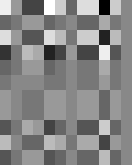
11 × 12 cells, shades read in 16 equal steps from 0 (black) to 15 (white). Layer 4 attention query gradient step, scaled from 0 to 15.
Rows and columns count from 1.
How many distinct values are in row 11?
6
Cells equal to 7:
23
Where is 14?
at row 1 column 1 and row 4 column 10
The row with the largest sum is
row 1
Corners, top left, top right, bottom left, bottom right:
14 8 5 8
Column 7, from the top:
6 8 7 9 8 8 8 8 8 7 8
